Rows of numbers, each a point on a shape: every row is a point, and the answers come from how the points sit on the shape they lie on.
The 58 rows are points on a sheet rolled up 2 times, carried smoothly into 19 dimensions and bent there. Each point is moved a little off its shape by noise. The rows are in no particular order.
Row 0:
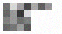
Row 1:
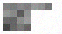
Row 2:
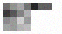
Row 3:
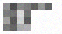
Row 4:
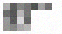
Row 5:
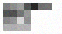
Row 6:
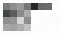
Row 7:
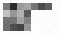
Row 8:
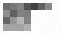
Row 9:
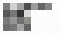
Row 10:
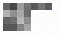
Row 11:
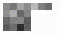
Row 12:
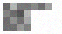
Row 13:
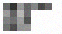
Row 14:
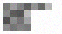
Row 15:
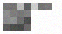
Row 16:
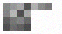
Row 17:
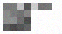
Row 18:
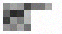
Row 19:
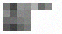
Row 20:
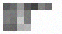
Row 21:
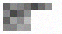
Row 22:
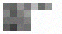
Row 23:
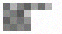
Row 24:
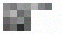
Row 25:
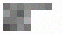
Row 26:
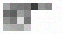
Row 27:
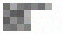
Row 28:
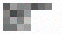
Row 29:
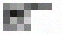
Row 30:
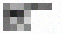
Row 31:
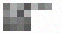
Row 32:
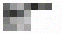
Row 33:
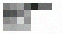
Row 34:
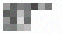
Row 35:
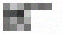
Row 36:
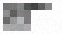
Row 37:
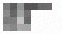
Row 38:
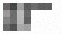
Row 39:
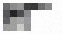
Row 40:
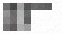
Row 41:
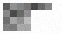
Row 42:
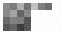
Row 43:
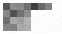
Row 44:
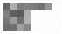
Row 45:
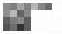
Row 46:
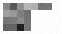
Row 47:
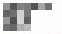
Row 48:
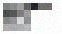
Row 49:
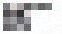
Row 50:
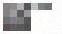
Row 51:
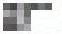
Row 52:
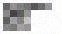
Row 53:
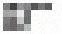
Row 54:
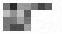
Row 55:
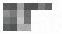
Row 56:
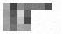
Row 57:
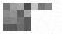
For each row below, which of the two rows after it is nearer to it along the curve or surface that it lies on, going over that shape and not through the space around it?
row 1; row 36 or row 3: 36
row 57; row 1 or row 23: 23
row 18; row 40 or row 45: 45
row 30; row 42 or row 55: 42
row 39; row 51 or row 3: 3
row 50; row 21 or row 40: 21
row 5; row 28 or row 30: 30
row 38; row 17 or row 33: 17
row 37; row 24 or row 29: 24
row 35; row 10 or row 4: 4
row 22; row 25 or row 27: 25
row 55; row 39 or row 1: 1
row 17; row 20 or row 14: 14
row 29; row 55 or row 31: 31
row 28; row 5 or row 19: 19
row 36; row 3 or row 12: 12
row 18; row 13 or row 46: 46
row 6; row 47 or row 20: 47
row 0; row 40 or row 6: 6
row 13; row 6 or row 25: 25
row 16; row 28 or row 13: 28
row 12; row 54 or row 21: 21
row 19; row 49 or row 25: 25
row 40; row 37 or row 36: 37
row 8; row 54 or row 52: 52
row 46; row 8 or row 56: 56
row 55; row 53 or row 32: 53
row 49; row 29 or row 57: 29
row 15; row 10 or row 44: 44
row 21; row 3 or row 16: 16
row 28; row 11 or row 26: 11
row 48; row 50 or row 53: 53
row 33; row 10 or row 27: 27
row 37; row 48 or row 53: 53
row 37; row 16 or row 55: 55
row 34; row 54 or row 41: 54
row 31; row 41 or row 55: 41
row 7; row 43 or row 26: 26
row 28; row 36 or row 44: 44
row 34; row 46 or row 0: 46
